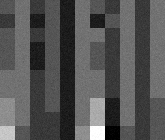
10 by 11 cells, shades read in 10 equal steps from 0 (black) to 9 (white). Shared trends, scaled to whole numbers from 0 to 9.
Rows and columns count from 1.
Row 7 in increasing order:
1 2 2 2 3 4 4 4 4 4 4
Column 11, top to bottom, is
4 4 4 4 4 4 4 3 3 3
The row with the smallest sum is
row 2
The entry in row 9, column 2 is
4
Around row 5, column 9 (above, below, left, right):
4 4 2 2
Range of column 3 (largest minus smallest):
1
